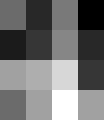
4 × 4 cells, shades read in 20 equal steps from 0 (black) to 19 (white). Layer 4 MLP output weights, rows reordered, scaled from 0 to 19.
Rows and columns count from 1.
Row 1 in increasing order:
0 3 8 9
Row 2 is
2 4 10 3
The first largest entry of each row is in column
3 3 3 3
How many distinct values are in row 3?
4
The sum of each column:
30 32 54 19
